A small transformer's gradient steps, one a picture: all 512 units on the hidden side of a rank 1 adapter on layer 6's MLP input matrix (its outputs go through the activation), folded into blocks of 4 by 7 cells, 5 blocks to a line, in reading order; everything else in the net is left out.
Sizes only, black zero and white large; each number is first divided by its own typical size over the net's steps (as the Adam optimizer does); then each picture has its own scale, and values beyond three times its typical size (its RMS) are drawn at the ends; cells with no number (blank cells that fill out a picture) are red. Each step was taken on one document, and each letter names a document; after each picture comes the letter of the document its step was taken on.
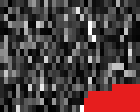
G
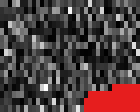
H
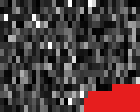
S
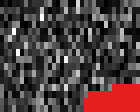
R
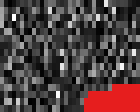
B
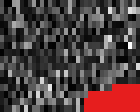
H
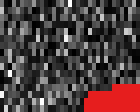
R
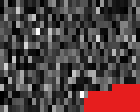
H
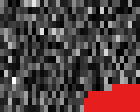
H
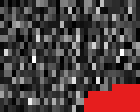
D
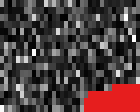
S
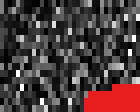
G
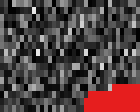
B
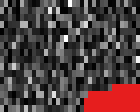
B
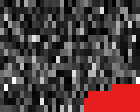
G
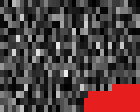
B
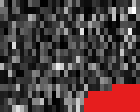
R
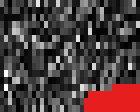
S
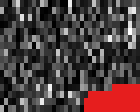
S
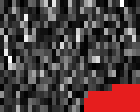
D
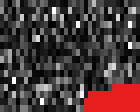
G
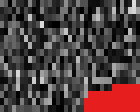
R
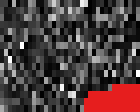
D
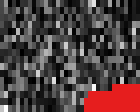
B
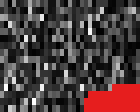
G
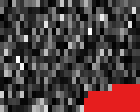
S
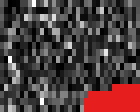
D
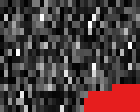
R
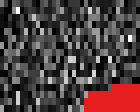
D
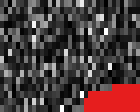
S
